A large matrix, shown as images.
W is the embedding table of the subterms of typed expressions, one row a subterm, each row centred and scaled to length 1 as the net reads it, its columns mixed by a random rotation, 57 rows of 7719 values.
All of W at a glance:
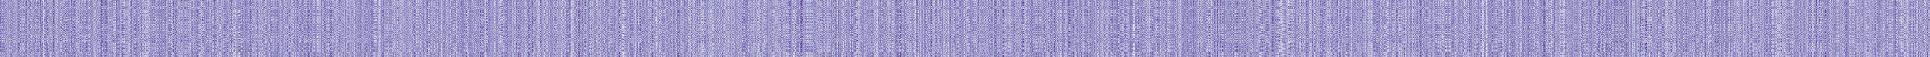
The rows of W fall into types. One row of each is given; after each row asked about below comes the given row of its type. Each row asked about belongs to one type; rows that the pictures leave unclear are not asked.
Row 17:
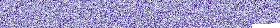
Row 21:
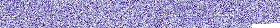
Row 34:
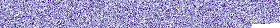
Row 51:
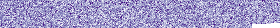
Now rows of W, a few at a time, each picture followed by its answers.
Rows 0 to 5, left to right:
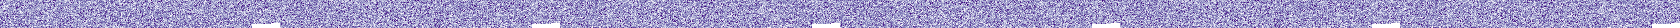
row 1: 21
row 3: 51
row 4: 21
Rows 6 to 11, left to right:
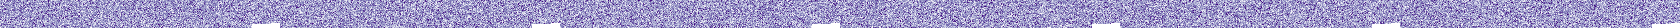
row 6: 21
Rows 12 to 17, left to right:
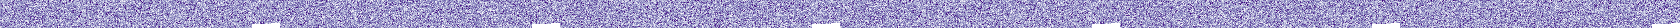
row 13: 51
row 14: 21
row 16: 51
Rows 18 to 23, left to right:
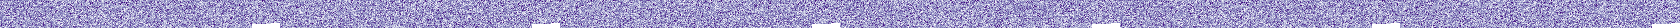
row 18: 51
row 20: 17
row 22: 51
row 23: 17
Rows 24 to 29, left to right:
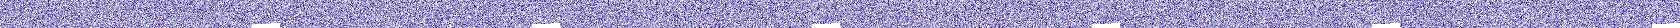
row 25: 34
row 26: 21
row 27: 21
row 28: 34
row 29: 51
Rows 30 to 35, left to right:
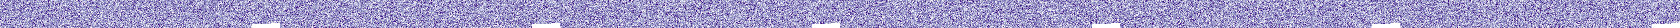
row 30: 21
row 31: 17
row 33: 51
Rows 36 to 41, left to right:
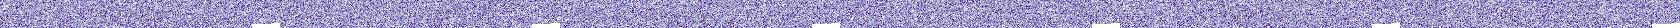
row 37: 21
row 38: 17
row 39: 51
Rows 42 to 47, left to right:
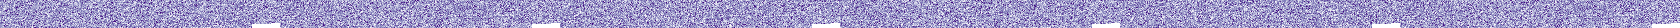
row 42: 17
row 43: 21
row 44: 34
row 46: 51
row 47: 21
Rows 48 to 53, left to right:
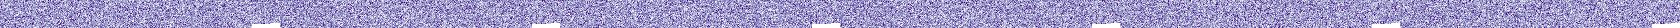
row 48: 34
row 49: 51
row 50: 51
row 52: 21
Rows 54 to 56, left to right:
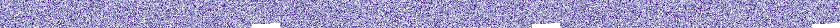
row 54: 34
